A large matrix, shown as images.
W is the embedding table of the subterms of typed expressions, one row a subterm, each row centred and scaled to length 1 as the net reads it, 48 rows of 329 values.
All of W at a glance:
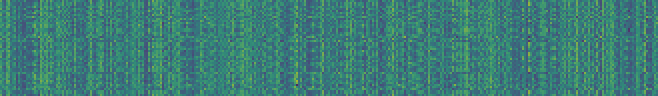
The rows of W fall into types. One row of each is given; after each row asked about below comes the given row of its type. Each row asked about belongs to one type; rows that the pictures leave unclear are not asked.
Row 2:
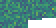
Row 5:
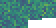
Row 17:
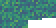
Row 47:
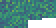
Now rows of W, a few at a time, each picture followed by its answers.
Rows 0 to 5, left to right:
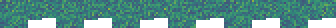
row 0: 47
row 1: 2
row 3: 17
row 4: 47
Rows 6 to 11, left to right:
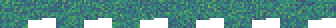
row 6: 17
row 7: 47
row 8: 17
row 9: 47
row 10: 2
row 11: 17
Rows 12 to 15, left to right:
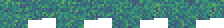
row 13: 17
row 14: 5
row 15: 5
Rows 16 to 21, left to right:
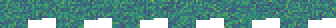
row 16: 2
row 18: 5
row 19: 47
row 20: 47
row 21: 2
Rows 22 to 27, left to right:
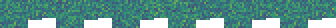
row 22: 2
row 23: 47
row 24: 5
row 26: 2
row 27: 2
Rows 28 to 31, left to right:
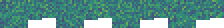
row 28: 47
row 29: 5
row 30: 2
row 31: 17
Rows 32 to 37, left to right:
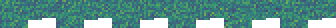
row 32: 17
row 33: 47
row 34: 2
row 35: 2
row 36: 47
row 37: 17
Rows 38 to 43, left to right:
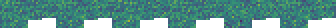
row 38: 17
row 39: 5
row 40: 47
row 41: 17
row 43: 5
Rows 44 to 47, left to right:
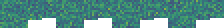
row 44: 17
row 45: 2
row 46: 2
